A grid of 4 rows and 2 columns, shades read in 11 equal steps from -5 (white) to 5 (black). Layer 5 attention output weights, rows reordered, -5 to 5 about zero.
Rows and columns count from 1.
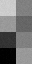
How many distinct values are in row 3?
2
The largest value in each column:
5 1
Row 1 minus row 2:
-2 -1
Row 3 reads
3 0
